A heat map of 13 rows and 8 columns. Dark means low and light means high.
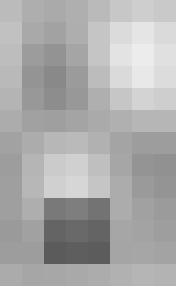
The top right is the ninth with the highest average. The bottom right is the calmest part. The halves do not mirror each other. On average the colour sits 70% of the way up the scale. In the bottom middle lies a patch that is lower than the rest.
